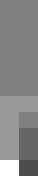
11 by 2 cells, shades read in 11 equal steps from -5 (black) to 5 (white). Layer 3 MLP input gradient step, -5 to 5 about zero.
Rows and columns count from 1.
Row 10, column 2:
-1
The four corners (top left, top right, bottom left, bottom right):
0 0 5 -2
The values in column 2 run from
-2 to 1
